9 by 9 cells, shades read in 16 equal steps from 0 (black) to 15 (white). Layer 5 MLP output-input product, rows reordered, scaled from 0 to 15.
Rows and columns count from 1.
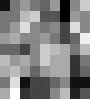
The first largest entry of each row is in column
9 4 3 9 5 5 2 2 2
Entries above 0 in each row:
8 8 9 9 9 9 9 9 9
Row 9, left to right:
10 15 3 4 4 8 11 2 5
